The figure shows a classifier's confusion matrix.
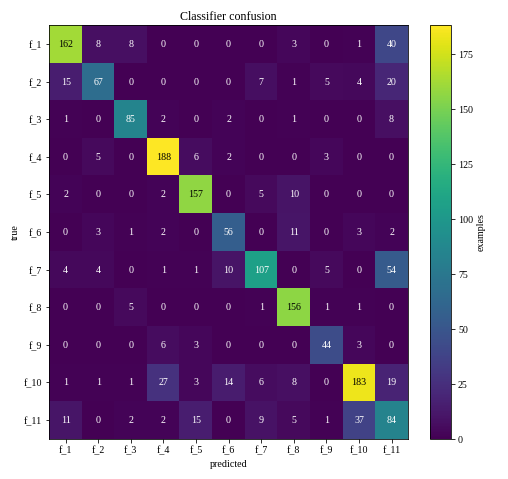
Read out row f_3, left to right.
1 0 85 2 0 2 0 1 0 0 8
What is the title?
Classifier confusion
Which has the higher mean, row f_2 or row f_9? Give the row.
f_2
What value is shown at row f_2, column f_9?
5
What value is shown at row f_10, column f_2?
1
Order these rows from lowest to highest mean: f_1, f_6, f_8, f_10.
f_6, f_8, f_1, f_10
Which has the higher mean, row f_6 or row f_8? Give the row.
f_8
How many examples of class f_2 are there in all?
119
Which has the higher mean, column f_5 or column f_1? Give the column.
f_1
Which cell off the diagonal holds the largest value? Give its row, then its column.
f_7, f_11
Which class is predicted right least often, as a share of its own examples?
f_11
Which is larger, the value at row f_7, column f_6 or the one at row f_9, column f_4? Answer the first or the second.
the first
